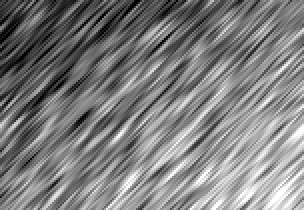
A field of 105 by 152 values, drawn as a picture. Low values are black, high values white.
There is an overall slope up to the bottom right. The ninth with the highest average is the bottom right. The grain runs diagonally up to the right. On average the colour sits 50% of the way up the scale. The ninth with the lowest average is the top left.
